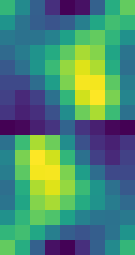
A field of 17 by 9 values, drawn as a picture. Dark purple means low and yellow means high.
Values change most from cell to cell in the centre. A half turn leaves it unchanged. The field is mottled with small blotches. No overall slope runs across the table.
